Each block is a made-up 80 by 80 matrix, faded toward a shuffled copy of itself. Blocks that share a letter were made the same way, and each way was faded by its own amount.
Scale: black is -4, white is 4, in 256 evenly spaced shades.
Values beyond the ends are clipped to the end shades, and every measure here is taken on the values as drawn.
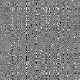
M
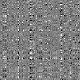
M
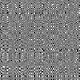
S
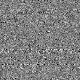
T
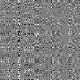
M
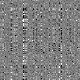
M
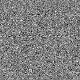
T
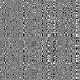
M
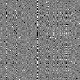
M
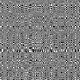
S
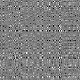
S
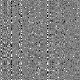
M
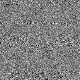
T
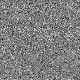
T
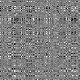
S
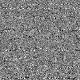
T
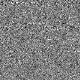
T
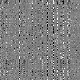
M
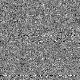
T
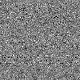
T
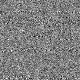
T
